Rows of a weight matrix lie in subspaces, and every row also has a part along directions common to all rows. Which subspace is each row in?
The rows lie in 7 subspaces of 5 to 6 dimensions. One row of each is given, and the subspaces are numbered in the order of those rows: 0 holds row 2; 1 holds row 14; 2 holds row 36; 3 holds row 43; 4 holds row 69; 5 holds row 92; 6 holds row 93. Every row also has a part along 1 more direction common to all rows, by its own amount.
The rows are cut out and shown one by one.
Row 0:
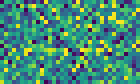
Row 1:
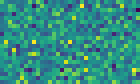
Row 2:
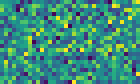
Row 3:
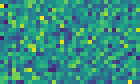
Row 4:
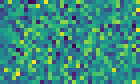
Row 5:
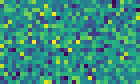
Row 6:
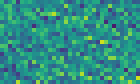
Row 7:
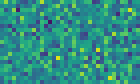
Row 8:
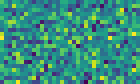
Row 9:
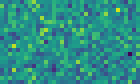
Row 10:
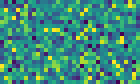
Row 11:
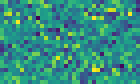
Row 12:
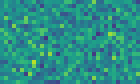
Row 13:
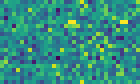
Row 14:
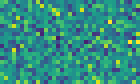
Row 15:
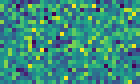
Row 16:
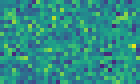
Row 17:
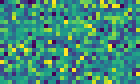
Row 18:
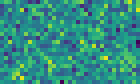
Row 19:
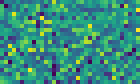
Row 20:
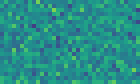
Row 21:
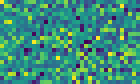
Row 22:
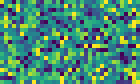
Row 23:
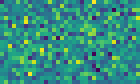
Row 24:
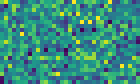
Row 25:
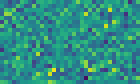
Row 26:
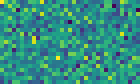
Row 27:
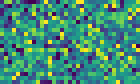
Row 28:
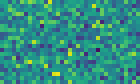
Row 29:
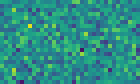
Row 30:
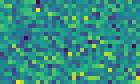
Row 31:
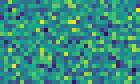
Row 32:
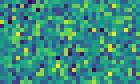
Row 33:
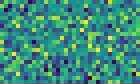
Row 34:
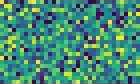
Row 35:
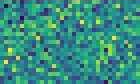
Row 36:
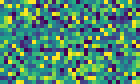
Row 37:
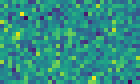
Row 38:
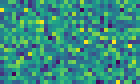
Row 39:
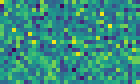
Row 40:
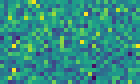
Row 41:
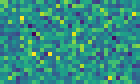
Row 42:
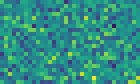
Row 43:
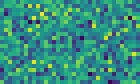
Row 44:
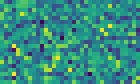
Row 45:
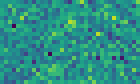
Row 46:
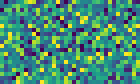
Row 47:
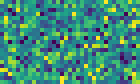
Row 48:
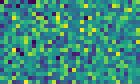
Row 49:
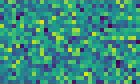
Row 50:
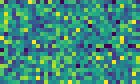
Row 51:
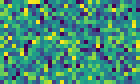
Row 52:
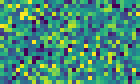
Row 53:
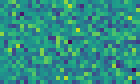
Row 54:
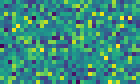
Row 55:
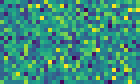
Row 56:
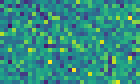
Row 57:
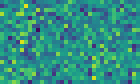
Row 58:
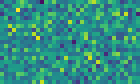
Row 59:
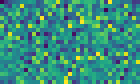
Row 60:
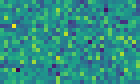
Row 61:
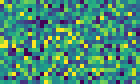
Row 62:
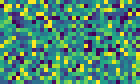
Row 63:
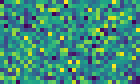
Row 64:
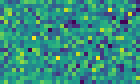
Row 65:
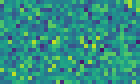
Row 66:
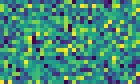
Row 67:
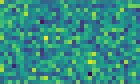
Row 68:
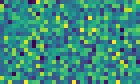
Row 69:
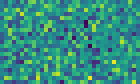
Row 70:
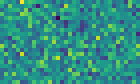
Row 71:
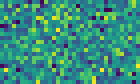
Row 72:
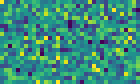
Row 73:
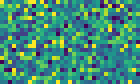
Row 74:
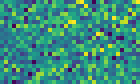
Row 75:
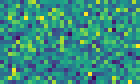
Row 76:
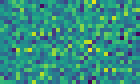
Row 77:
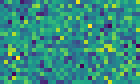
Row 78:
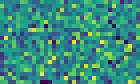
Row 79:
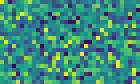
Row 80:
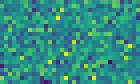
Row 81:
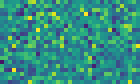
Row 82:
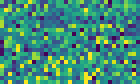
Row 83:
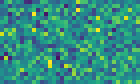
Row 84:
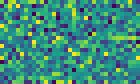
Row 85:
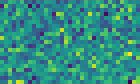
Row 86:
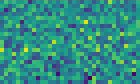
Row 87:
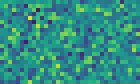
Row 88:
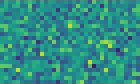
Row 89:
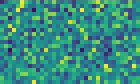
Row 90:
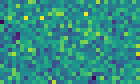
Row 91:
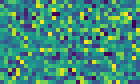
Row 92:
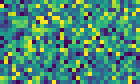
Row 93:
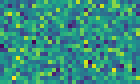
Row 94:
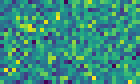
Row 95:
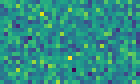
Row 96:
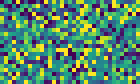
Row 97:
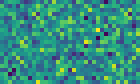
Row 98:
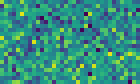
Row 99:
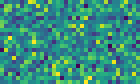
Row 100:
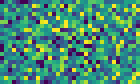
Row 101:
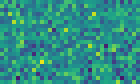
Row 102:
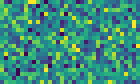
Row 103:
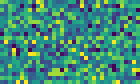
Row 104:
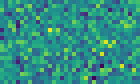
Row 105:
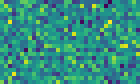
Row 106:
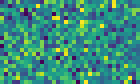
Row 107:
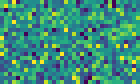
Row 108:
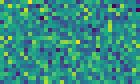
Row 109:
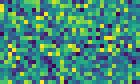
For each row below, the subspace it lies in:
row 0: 1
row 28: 4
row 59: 0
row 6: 2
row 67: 4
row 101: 4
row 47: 2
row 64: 6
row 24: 0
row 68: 1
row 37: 5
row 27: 3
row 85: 5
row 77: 0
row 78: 2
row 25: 6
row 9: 5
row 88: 6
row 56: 3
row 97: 2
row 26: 0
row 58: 0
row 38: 1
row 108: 3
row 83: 3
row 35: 0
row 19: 5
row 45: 6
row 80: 2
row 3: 5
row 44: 1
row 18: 3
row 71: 6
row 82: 4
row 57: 5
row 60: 6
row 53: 1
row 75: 5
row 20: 1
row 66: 0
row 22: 2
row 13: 6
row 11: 6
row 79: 1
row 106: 4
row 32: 5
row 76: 1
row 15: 0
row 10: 4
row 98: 5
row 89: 0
